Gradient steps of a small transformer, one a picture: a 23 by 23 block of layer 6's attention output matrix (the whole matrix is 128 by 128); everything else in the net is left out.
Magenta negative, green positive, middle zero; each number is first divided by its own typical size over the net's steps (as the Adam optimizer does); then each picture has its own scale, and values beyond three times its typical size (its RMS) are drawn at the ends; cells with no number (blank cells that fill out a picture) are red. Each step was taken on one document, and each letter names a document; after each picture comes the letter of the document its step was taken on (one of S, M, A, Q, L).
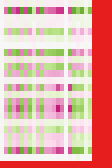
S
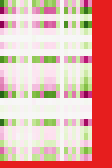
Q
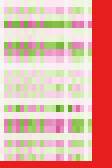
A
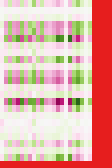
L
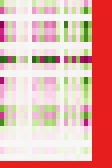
Q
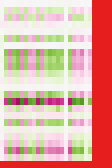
S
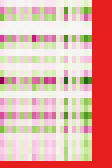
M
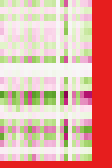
M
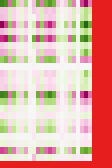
Q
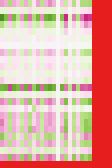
M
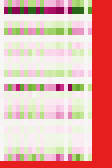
S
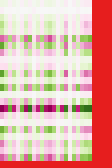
M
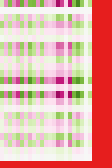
L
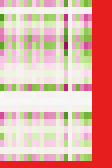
M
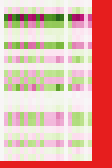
A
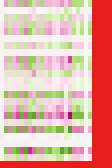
A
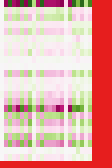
S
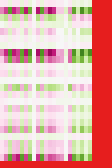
S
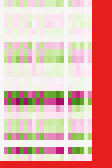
S
